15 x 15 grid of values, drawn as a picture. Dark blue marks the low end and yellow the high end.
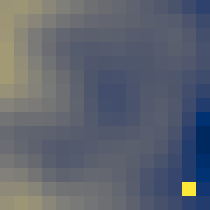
Slope: up to the left. Lone odd cells: 1, higher than its neighbours. Roughest part: bottom right. Stripes: none.
